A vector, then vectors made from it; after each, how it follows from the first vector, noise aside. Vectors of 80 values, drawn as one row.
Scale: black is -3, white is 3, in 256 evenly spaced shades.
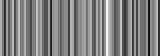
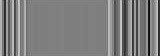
partly zeroed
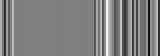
partly zeroed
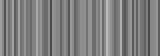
shrunk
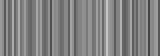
shrunk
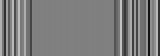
partly zeroed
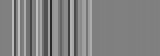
partly zeroed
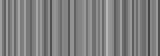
shrunk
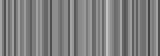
shrunk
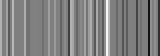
partly zeroed
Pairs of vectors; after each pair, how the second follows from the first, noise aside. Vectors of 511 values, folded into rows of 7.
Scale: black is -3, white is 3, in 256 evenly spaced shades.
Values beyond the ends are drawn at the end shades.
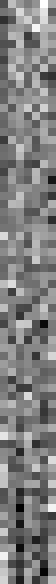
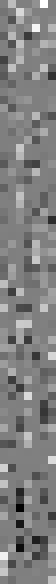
partly zeroed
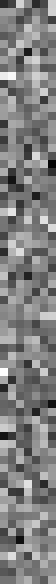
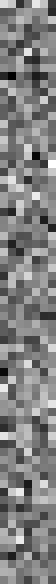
negated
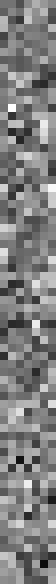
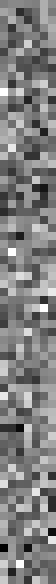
shuffled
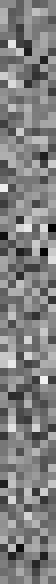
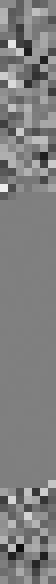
partly zeroed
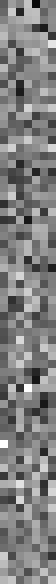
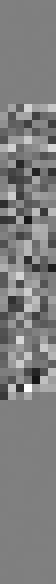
partly zeroed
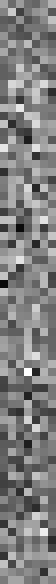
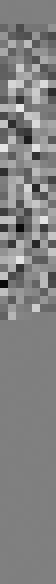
partly zeroed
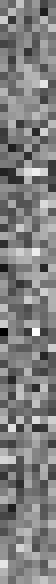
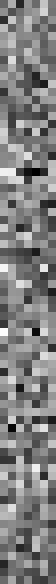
negated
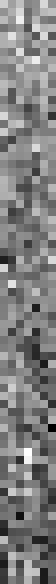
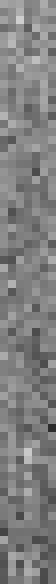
shrunk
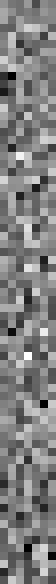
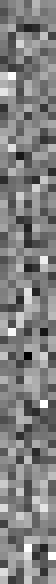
negated
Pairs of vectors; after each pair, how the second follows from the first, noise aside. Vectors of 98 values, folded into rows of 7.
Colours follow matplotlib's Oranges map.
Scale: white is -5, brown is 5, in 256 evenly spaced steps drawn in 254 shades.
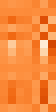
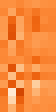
wrapped around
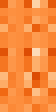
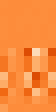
partly zeroed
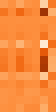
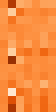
wrapped around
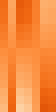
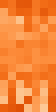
sign-scrambled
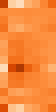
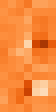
wrapped around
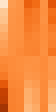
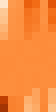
partly zeroed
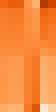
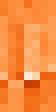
wrapped around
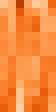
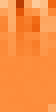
partly zeroed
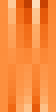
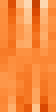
negated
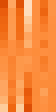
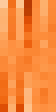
negated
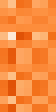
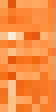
sign-scrambled
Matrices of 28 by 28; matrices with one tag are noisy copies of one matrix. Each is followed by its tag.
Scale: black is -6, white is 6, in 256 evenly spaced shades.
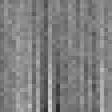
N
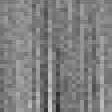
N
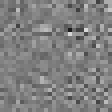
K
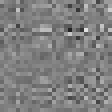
K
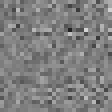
K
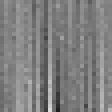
N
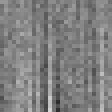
N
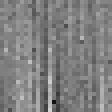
N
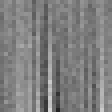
N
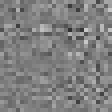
K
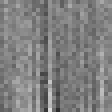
N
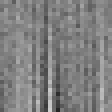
N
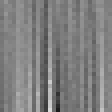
N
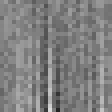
N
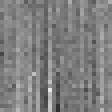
N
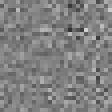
K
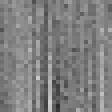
N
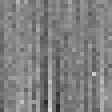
N
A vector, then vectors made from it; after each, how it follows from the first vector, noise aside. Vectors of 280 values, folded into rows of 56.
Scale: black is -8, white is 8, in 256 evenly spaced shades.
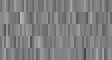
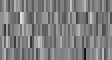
scaled up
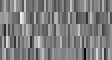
scaled up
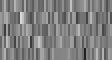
scaled up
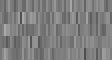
sign-scrambled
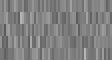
sign-scrambled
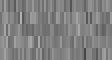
sign-scrambled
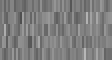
sign-scrambled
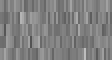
sign-scrambled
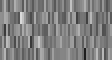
scaled up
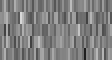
scaled up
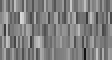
scaled up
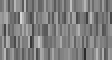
scaled up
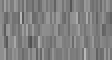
sign-scrambled
